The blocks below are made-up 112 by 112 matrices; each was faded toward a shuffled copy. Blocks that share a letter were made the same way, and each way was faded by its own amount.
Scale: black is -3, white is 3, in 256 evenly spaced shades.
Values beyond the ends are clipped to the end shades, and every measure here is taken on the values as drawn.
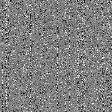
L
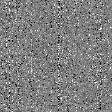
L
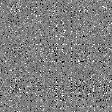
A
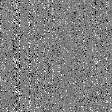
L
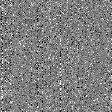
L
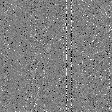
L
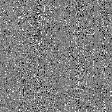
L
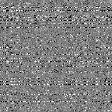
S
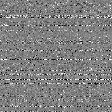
S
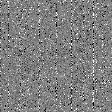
L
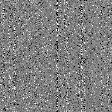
L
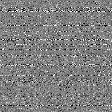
S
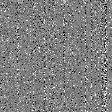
L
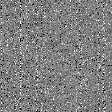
L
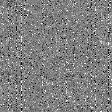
L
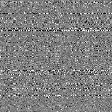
S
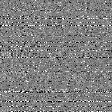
S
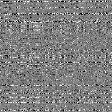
S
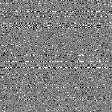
S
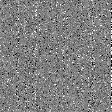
L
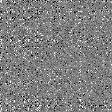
A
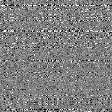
S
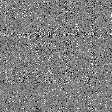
A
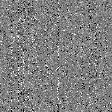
L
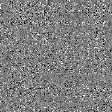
A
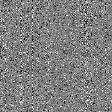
L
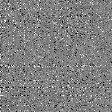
A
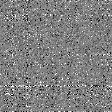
A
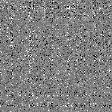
A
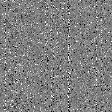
L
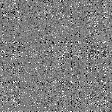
A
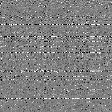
S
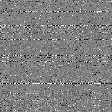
S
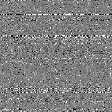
S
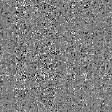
A
